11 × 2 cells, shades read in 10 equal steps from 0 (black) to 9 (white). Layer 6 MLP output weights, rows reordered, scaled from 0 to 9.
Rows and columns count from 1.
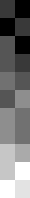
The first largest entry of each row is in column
1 2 1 1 1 2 1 1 1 2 1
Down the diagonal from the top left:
2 2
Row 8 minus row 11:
-4 -4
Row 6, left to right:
3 5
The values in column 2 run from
0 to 9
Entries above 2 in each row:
0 0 1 1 2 2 2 2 2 2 2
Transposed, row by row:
2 0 3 3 4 3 5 5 7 7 9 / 0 2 0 2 3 5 4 4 6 9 8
